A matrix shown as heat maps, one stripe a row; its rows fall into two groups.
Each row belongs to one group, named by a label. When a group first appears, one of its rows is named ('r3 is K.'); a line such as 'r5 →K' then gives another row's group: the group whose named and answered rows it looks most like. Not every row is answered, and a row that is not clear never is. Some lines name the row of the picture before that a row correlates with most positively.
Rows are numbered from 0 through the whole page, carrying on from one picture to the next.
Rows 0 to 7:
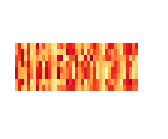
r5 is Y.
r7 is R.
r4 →Y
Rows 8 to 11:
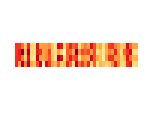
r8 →R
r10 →R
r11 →Y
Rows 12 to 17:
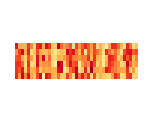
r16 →R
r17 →Y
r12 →Y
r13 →R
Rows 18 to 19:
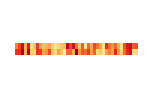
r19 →Y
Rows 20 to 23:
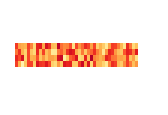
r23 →Y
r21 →R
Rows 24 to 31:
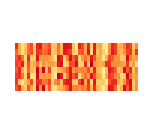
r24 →Y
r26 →R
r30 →Y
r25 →Y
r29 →R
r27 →R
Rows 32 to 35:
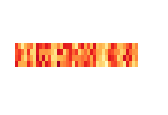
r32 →Y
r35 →Y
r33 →R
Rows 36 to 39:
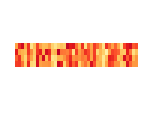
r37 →Y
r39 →R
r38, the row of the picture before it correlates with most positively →34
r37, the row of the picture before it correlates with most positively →35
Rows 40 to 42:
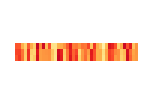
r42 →R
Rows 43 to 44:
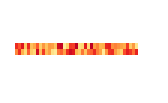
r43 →R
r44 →R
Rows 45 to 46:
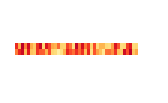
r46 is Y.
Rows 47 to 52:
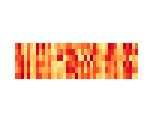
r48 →R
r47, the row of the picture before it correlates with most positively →46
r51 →R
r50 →Y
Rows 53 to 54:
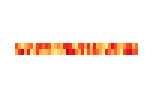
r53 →Y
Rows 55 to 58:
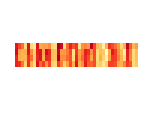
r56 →Y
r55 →R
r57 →Y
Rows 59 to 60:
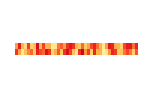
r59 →R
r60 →Y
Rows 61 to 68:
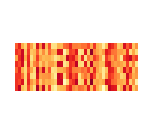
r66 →R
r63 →R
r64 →R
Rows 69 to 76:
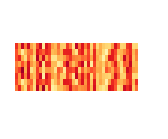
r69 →Y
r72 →Y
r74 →Y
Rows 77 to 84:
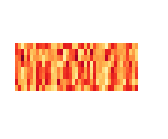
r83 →Y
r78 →R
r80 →Y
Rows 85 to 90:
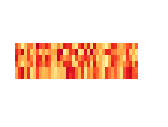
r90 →R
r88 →Y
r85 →Y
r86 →R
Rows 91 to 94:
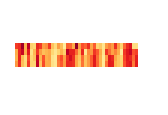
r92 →R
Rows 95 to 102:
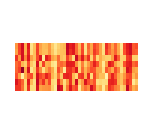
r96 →R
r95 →R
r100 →Y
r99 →R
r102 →R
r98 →R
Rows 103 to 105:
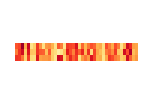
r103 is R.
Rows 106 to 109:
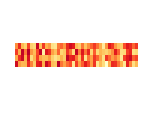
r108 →R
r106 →R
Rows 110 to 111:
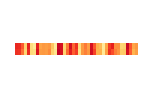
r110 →R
